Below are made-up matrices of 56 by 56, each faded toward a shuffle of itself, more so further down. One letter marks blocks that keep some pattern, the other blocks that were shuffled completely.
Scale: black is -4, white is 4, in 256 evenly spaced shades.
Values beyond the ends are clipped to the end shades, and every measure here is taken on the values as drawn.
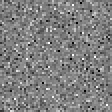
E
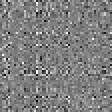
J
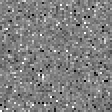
E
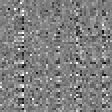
J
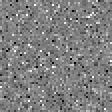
E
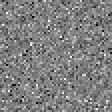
E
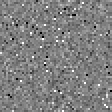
E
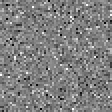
E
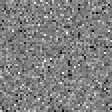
E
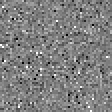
E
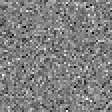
E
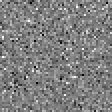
E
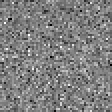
E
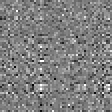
J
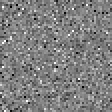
E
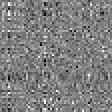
J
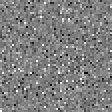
E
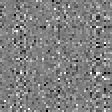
J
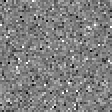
E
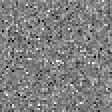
E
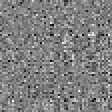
J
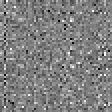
J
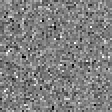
E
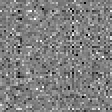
J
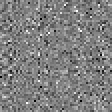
J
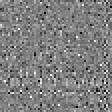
J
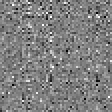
J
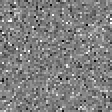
E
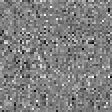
J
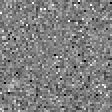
E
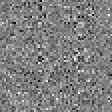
J
